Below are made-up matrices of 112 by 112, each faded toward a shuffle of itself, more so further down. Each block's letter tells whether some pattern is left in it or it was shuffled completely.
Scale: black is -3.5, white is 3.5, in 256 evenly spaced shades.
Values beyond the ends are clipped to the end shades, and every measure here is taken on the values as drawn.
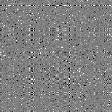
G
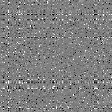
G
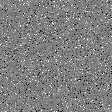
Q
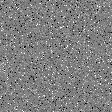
Q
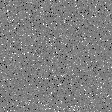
Q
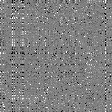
G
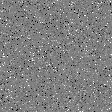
Q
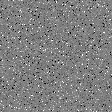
Q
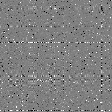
G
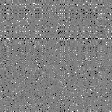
G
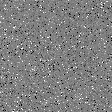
Q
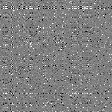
G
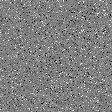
Q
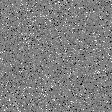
Q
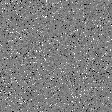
Q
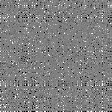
G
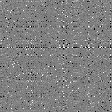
G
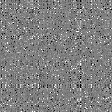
G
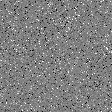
Q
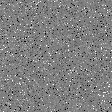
Q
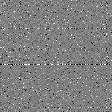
G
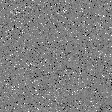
Q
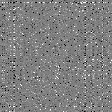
G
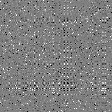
G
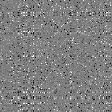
G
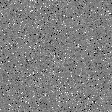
Q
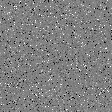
Q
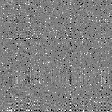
G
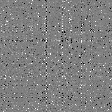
G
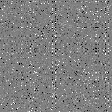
G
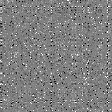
G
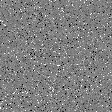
Q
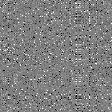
G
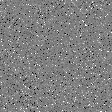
Q
